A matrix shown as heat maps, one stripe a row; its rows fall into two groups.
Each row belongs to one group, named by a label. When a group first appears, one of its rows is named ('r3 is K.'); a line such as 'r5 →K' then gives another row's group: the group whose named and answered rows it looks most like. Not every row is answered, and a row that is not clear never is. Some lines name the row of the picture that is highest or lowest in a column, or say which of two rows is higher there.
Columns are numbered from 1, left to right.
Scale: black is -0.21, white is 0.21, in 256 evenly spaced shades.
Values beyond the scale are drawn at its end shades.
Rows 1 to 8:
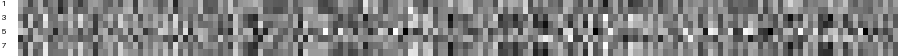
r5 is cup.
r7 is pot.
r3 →pot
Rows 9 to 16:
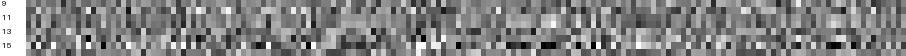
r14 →cup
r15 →pot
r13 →pot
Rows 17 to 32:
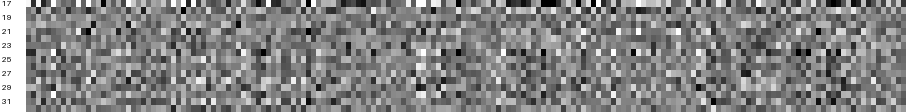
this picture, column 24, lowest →18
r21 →cup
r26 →pot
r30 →pot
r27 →cup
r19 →pot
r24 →pot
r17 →pot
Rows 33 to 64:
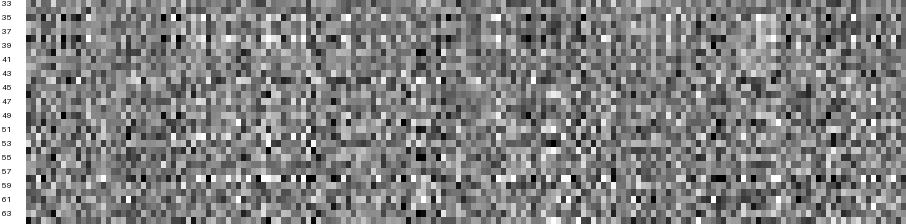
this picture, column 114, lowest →53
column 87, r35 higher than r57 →No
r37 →pot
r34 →cup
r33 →pot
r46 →pot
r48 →pot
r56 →cup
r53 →pot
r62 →cup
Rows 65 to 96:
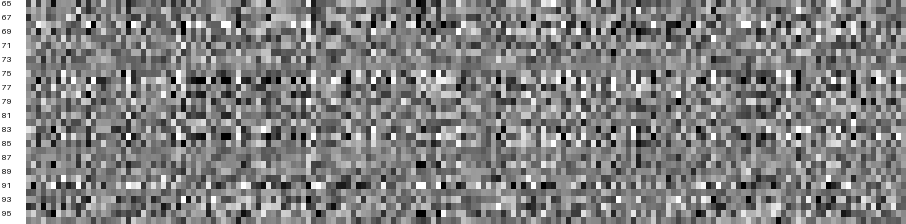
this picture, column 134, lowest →68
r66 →cup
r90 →cup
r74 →cup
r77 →pot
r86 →cup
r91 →pot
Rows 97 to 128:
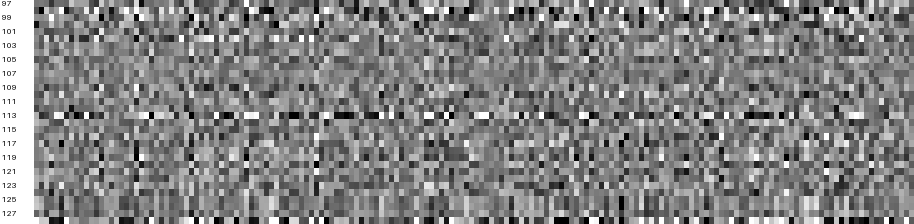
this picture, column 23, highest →113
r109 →cup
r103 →pot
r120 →cup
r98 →pot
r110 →pot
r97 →cup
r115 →cup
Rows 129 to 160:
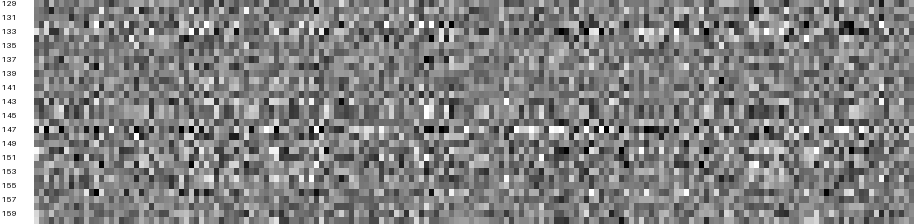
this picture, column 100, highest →147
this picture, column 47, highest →147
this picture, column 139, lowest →147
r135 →cup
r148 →cup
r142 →cup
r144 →pot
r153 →pot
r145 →pot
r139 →pot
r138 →cup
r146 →pot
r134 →cup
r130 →cup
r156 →cup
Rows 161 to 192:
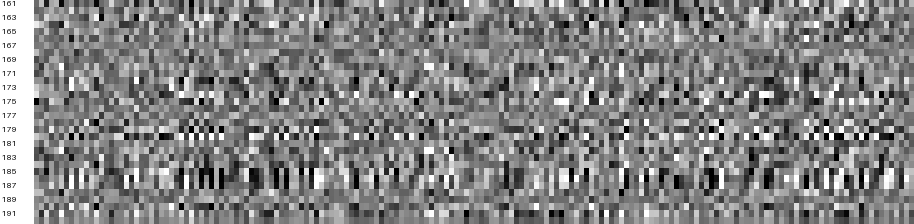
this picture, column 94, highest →183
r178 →cup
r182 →pot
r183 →cup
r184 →cup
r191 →pot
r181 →pot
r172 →cup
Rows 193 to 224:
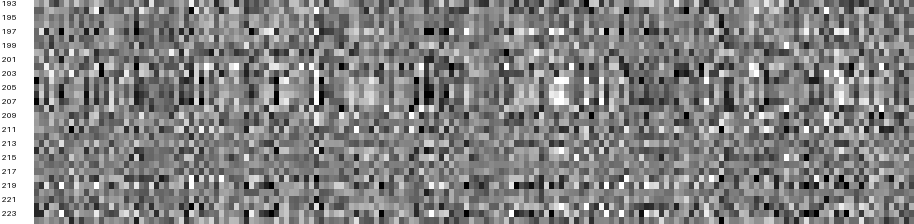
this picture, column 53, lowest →218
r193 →pot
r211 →cup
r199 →cup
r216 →cup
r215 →cup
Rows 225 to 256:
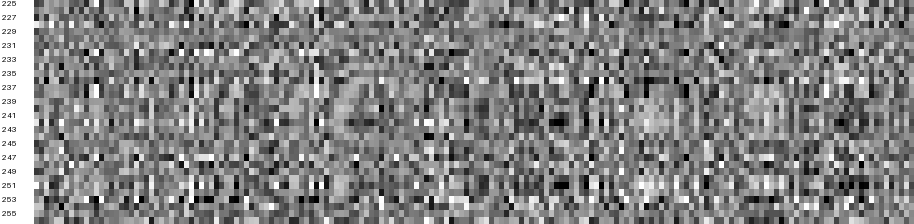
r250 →pot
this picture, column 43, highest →253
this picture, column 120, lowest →240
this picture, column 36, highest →247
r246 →pot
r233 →cup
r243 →pot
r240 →pot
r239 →pot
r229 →pot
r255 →cup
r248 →cup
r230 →pot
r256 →pot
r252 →pot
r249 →pot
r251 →pot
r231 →cup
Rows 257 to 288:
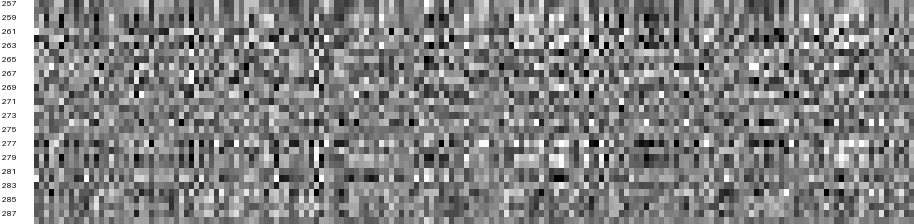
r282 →pot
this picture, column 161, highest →266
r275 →pot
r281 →pot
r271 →pot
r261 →cup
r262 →pot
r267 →pot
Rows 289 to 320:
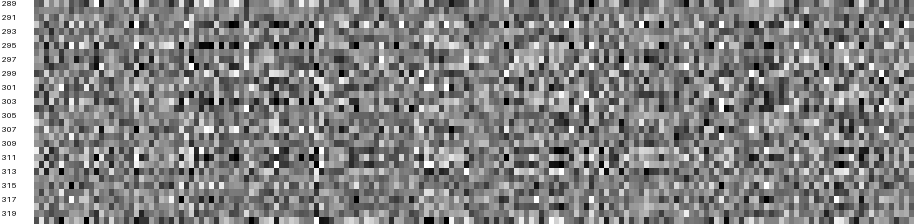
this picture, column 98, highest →320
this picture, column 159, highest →300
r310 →pot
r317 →cup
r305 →pot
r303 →cup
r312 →pot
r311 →cup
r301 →pot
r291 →pot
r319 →cup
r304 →cup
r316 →pot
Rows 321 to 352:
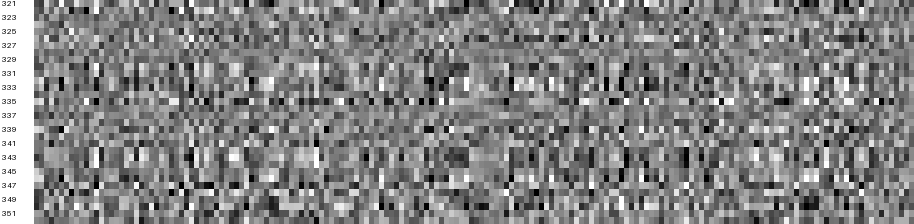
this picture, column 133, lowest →333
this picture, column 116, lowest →335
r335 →cup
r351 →cup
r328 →cup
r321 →pot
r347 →cup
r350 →pot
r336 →cup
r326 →pot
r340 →pot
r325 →cup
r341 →cup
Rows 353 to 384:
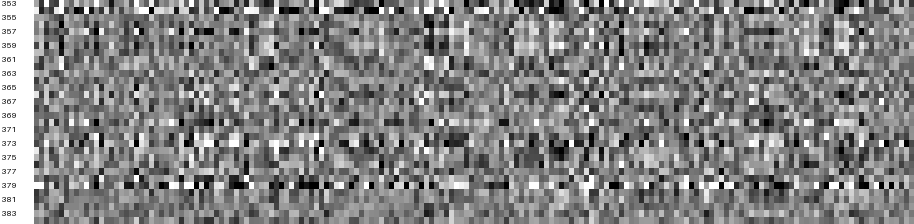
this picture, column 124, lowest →379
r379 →cup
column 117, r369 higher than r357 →Yes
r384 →cup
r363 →pot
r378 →cup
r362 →pot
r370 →cup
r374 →pot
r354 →pot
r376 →pot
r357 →cup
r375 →pot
